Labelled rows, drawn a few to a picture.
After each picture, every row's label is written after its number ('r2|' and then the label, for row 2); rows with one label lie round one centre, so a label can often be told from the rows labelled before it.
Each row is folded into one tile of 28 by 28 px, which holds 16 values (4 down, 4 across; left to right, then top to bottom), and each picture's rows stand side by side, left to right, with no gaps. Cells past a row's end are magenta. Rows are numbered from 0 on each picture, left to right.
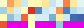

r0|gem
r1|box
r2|box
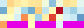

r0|gem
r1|gem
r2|box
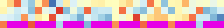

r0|gem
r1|gem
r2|box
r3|box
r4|gem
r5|gem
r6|gem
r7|box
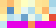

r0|box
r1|gem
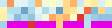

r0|box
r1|gem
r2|gem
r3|box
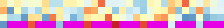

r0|box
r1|gem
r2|box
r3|gem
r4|gem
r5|gem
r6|box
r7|box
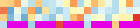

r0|box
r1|box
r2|gem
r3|box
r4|gem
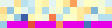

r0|box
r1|gem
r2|gem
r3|box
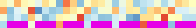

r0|box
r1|box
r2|gem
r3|box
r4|box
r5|gem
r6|box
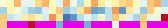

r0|gem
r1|gem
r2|box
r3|box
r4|box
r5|gem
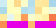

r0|gem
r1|gem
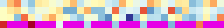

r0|gem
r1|gem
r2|box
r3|box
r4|box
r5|box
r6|box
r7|gem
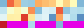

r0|gem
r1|box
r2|box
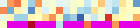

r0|box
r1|gem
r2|box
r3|gem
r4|gem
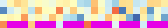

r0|gem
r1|gem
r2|box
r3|gem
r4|box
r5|box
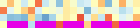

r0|box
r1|box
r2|gem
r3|gem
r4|gem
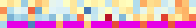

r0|box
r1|box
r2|gem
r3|gem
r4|gem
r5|gem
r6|gem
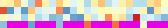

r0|box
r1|box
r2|box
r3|gem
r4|gem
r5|box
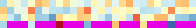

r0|box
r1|box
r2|gem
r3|box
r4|gem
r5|gem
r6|box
